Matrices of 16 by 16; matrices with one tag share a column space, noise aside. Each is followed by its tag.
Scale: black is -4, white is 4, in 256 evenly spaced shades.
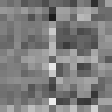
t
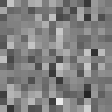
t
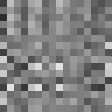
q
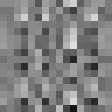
t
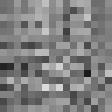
q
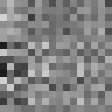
q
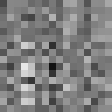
q
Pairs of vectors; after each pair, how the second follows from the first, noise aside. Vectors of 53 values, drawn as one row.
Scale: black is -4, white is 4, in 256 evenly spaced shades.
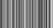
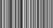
shuffled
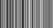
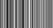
copied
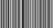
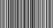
shuffled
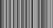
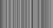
shrunk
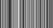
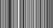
copied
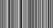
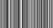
negated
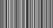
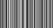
copied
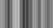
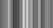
negated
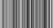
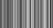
negated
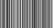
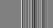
partly zeroed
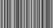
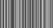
negated
